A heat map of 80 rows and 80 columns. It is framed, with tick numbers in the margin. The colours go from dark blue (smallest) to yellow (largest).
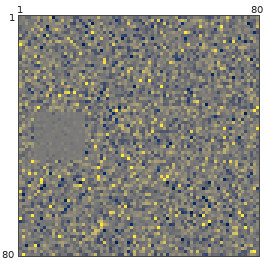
The middle left is the smoothest part. The texture is fine-grained noise. No regular stripes run through it. An odd patch, calmer than its surroundings, sits in the middle left. No single row or column stands out from its neighbours. The halves do not mirror each other. There is no overall slope. There is no seam.
